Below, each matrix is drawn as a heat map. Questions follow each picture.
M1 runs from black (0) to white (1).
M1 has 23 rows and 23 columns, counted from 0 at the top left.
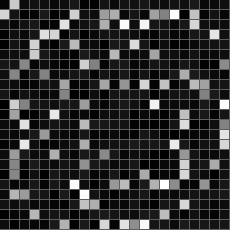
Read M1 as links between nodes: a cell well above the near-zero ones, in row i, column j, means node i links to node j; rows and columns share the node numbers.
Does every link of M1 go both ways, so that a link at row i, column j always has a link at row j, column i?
yes
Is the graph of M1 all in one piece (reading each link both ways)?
yes
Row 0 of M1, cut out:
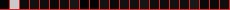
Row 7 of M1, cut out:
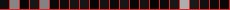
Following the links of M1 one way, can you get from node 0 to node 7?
yes
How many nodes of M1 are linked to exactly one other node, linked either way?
1
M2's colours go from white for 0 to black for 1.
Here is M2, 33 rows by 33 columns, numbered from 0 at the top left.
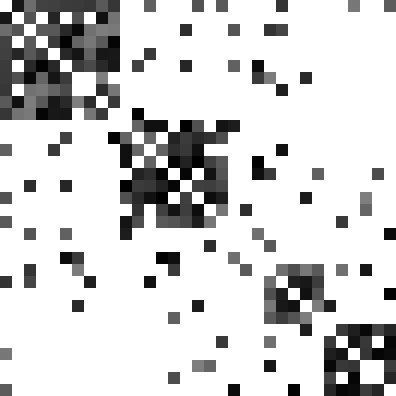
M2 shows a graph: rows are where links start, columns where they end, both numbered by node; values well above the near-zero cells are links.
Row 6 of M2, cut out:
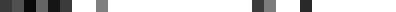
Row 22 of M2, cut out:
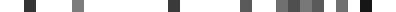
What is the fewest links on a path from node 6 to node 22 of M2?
1
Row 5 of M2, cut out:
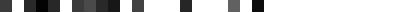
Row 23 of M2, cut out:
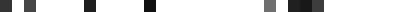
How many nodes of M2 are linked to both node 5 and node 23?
3
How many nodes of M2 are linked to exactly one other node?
0
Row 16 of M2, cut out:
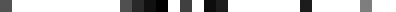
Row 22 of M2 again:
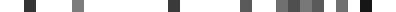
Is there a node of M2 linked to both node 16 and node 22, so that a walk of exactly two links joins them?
yes
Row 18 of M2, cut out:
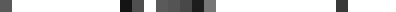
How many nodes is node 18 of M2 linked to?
9
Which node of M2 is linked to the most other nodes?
node 0
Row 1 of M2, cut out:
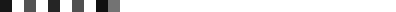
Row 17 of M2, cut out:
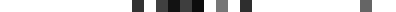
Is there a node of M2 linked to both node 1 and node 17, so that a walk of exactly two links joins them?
no
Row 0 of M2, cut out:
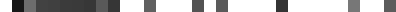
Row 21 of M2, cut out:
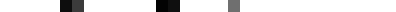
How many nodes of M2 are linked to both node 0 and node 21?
2
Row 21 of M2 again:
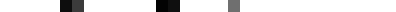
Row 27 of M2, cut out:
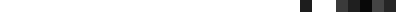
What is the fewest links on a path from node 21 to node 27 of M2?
3
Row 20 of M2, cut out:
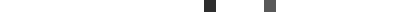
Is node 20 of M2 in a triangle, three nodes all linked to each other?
no
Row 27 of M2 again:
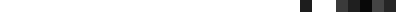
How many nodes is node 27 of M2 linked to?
6
